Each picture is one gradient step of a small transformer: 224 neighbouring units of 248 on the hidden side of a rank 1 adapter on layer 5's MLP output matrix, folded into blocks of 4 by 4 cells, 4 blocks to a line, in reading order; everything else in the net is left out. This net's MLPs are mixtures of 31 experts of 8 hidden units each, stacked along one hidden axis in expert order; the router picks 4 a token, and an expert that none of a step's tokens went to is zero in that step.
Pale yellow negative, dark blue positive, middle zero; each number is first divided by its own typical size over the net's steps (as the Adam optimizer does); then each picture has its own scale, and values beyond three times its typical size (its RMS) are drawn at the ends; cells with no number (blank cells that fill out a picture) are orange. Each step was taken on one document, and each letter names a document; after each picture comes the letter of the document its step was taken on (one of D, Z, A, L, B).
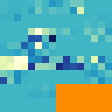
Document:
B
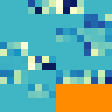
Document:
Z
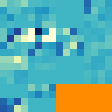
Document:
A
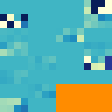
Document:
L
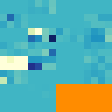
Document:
B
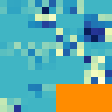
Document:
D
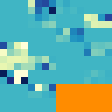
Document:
Z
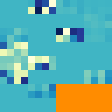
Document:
Z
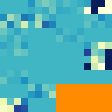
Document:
L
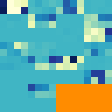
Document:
D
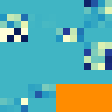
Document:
L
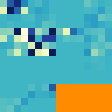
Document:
A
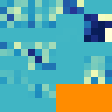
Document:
D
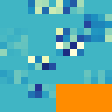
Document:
Z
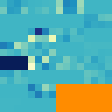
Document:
B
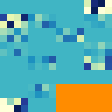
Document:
L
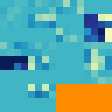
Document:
D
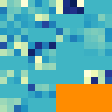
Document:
D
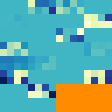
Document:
Z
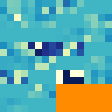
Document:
Z
